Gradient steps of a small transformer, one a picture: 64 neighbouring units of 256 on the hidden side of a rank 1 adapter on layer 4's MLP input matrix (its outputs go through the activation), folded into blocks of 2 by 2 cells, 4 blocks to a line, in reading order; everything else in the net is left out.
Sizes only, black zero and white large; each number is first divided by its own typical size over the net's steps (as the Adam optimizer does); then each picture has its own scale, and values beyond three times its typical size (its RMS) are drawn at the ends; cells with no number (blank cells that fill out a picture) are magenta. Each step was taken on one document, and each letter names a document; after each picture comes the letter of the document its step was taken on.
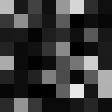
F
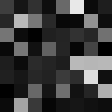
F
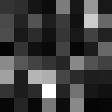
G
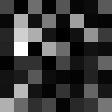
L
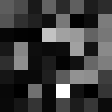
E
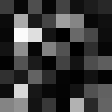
L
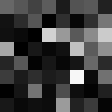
E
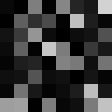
L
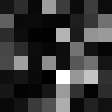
E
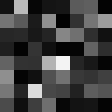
G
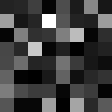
G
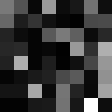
E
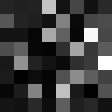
E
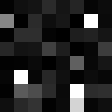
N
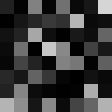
L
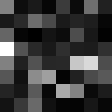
F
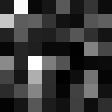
G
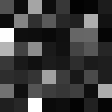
F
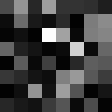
E
